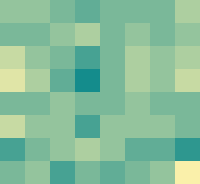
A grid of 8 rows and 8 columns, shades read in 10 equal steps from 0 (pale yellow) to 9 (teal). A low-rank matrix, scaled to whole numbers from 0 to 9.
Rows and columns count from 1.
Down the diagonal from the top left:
4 5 5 9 5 4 6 0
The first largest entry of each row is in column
4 1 4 4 1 4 8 3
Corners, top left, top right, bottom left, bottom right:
4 3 5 0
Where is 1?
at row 4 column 1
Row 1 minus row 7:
-3 -1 1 3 1 -1 -1 -5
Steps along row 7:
down down down up up same up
